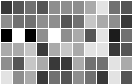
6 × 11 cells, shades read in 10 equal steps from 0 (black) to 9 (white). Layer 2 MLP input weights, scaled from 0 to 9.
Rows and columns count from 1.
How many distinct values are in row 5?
7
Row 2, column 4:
5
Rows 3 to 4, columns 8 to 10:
3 8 1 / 8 8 2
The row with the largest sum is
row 4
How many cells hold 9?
2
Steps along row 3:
up down up up down up down up down up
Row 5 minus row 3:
5 -6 7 1 -7 -3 0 1 -4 7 2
